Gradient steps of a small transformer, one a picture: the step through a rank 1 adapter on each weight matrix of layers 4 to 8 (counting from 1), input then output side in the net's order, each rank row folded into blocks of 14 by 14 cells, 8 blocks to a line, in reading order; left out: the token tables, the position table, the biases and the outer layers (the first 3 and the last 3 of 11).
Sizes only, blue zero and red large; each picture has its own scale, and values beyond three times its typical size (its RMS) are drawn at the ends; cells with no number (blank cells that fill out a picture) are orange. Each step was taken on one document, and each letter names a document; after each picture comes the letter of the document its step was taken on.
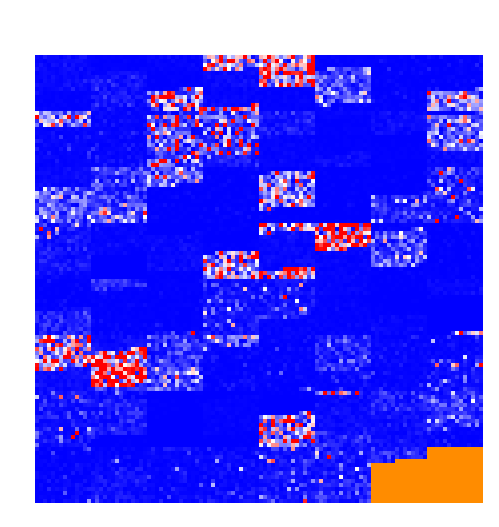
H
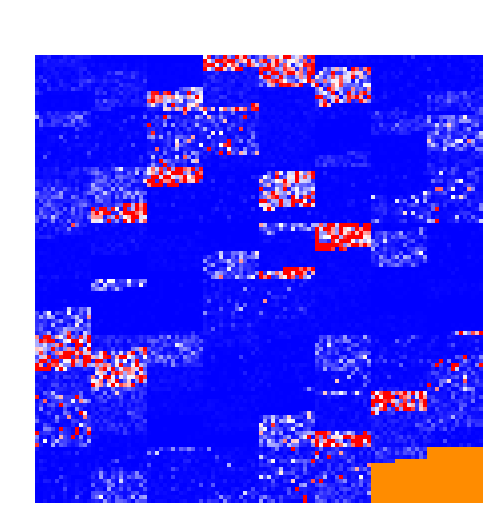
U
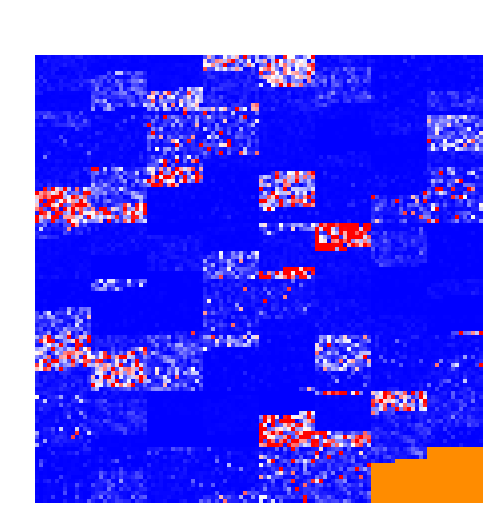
U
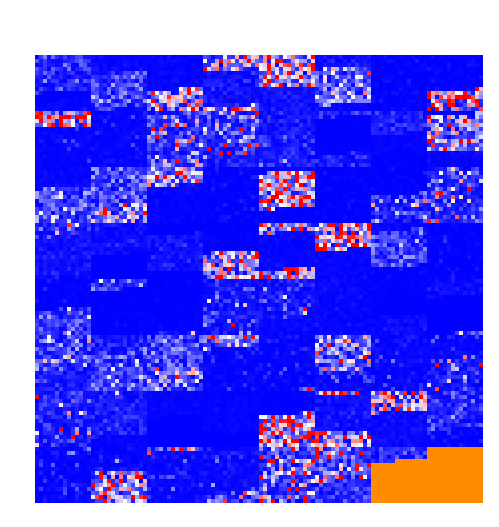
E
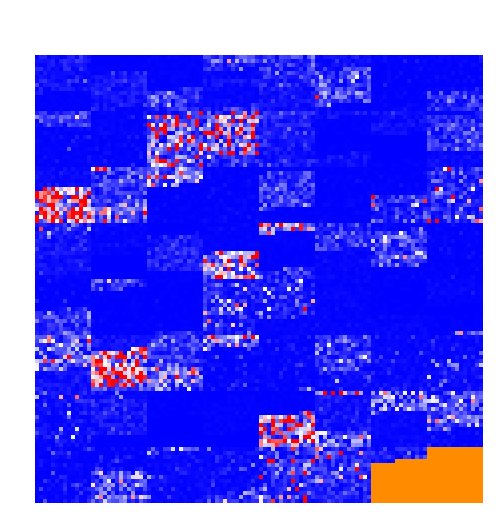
E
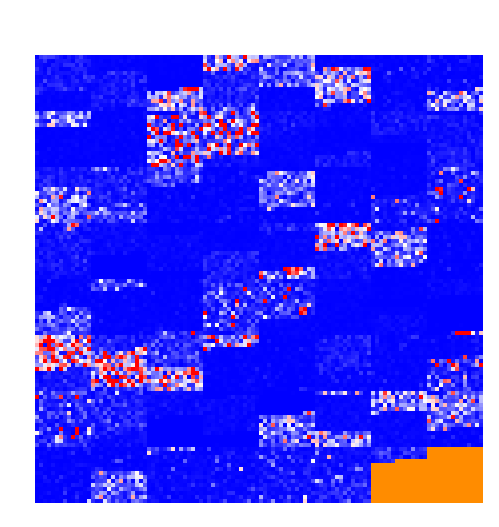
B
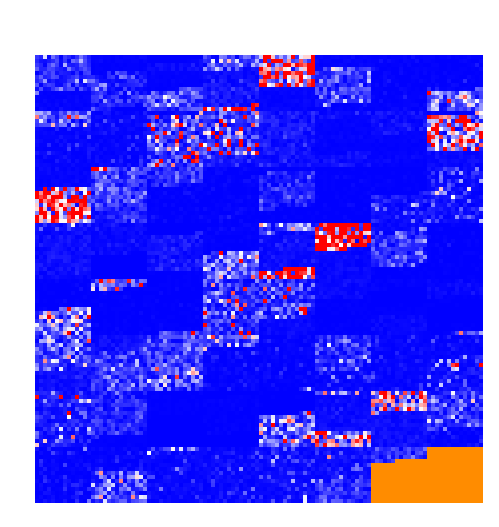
H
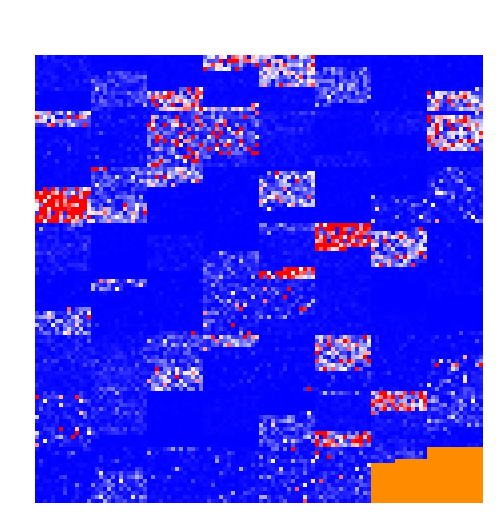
H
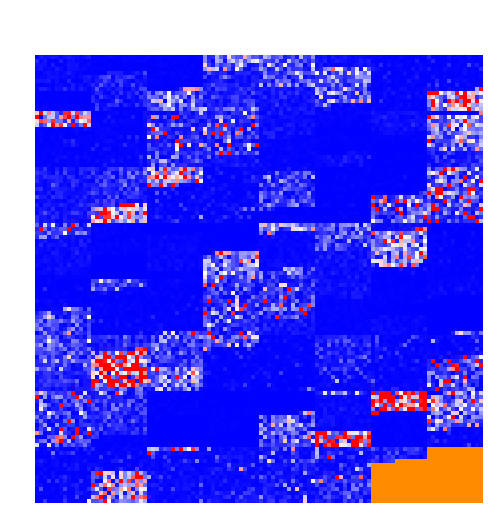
B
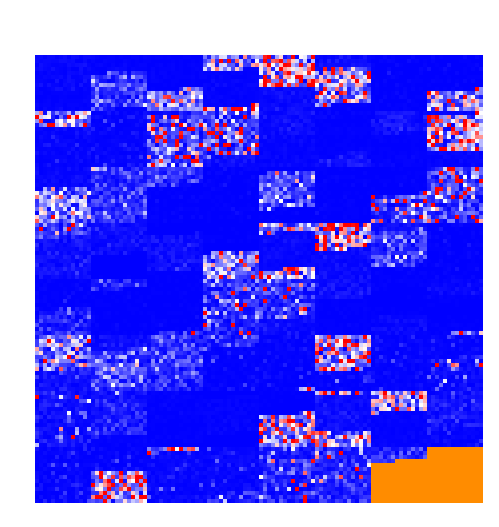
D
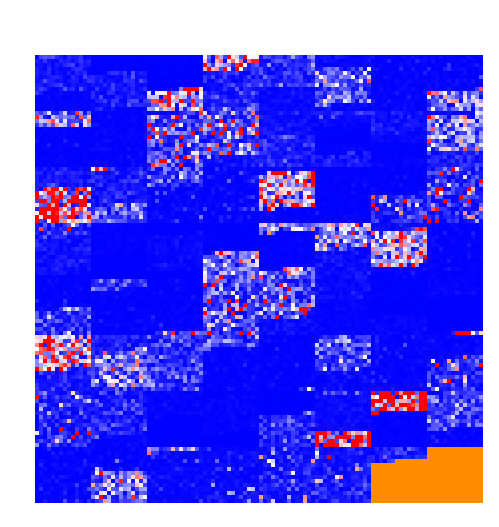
B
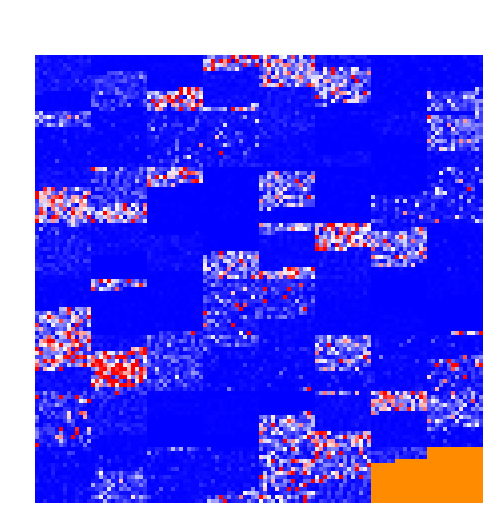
D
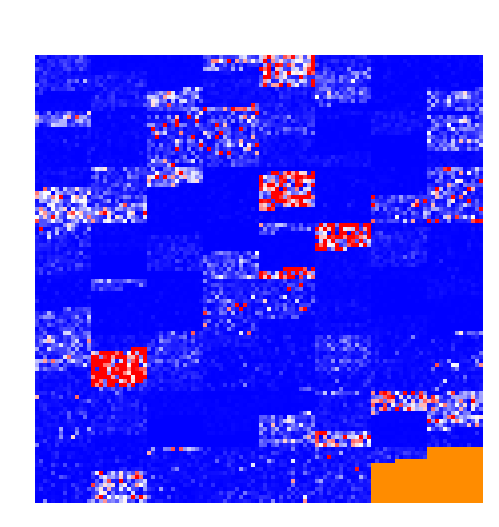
E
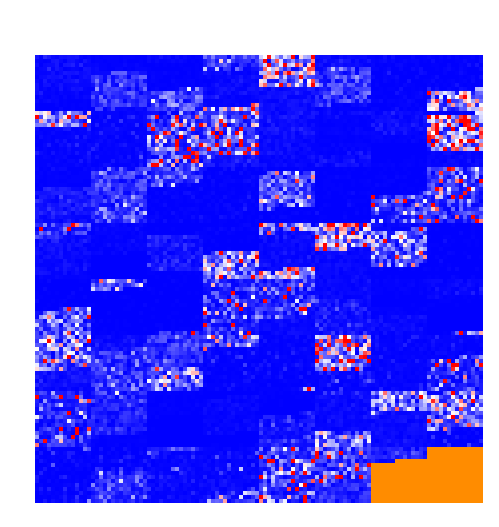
H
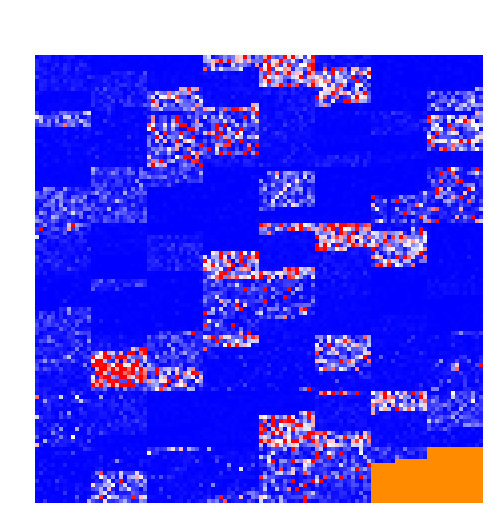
D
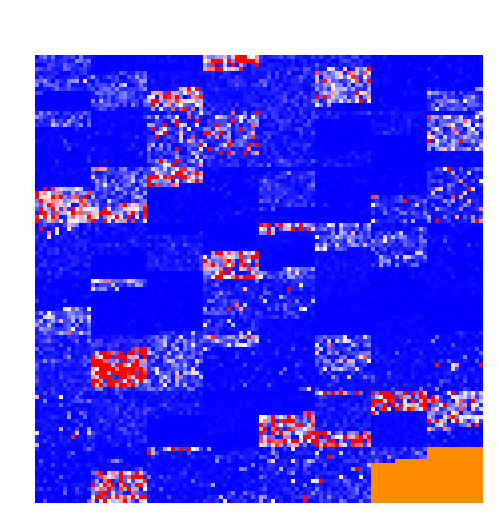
E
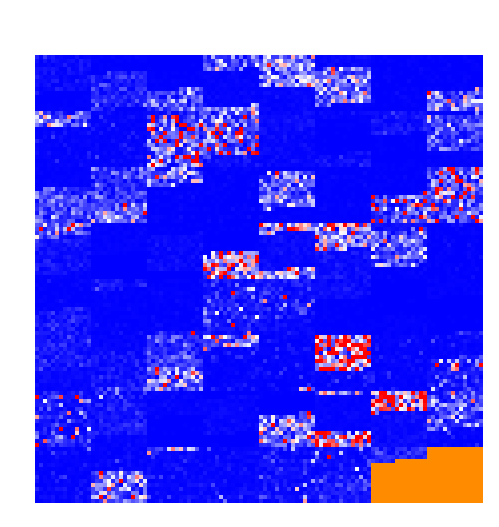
D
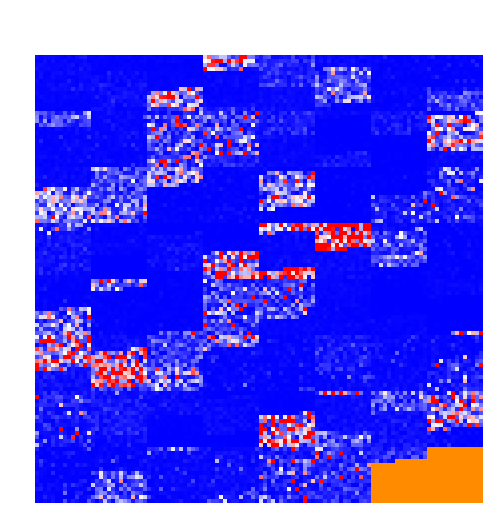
E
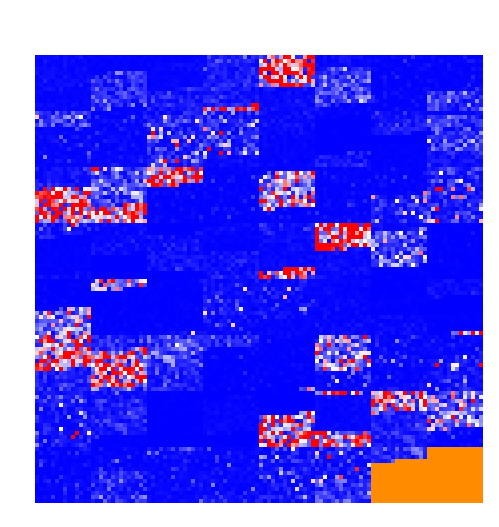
U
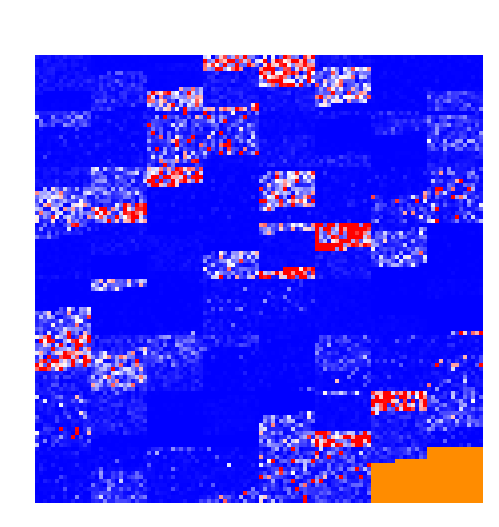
U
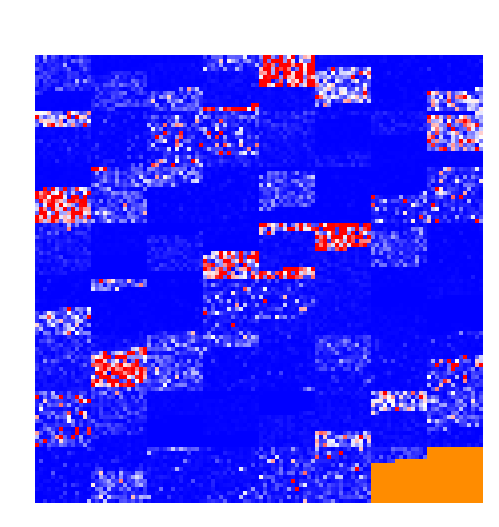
H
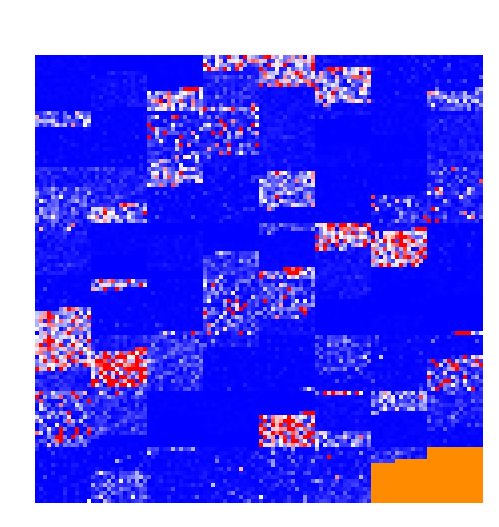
B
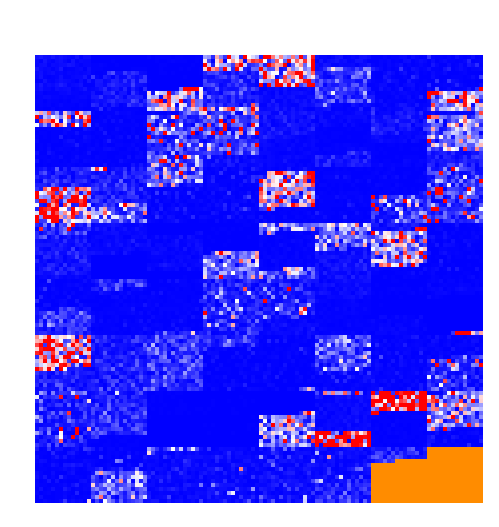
B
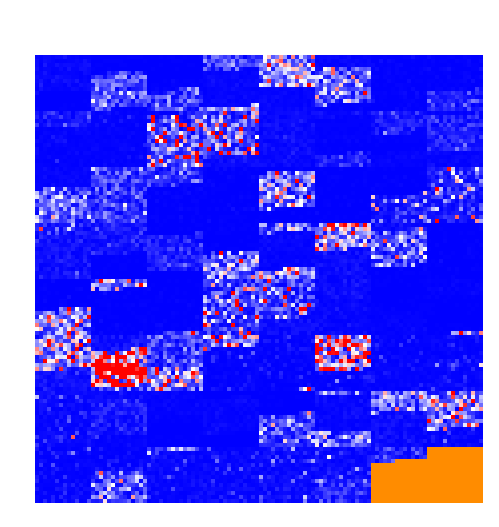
D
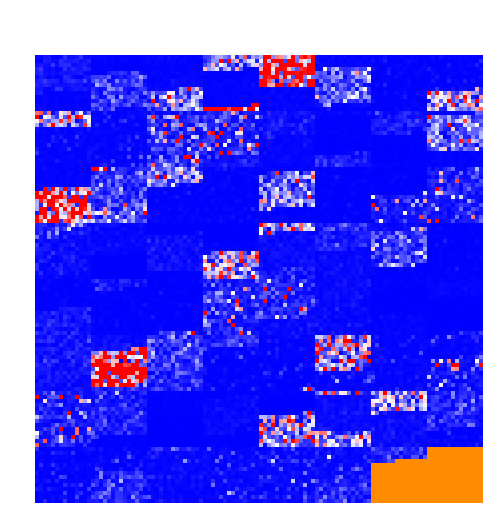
H
